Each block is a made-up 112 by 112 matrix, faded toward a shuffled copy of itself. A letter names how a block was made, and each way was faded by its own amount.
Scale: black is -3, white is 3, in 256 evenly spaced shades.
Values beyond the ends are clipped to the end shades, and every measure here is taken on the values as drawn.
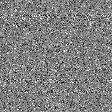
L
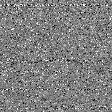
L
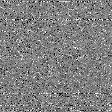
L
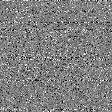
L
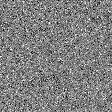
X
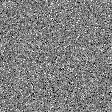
X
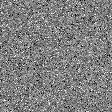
X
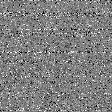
L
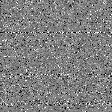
L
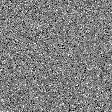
X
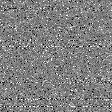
L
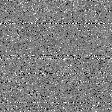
L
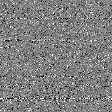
L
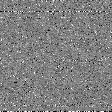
L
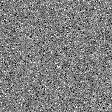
X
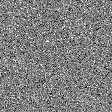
X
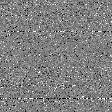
L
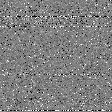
L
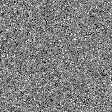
X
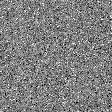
X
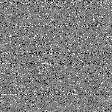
L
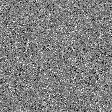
X
